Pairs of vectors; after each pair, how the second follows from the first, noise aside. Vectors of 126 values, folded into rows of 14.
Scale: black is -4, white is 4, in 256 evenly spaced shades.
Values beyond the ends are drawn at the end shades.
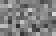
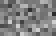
negated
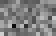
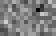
shuffled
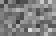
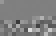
partly zeroed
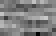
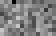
shuffled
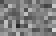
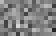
negated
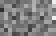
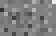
partly zeroed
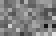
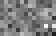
negated
